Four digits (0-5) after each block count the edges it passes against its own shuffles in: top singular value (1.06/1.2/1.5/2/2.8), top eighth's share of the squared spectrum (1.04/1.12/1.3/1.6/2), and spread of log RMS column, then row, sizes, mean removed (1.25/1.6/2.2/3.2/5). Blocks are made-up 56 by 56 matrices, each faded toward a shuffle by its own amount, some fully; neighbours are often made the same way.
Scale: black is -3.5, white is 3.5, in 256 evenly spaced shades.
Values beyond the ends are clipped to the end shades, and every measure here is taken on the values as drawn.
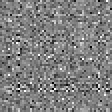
4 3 2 2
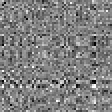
4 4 2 2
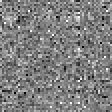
4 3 1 2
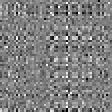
5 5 3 3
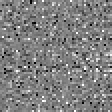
4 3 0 1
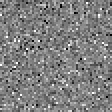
0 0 0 0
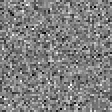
0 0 0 0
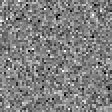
0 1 0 0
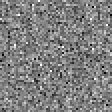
0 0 0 0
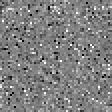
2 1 0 0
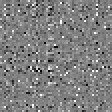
4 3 1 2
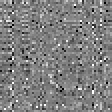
4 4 2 2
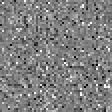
3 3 1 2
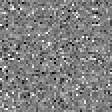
3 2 1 1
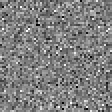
1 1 0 0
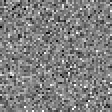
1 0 0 0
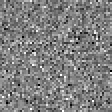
1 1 0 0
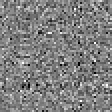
3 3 2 1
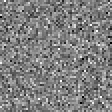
2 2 0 0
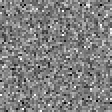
0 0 0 0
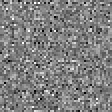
3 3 1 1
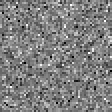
0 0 0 0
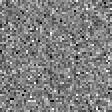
2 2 1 0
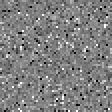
1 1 0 0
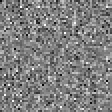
3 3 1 1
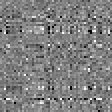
4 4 2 3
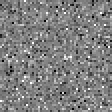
0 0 0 0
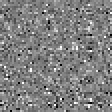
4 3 2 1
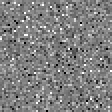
1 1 0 0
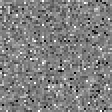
1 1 0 0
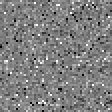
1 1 0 0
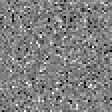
3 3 1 1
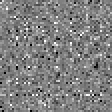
4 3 2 2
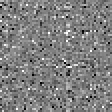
3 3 1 1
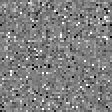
2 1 0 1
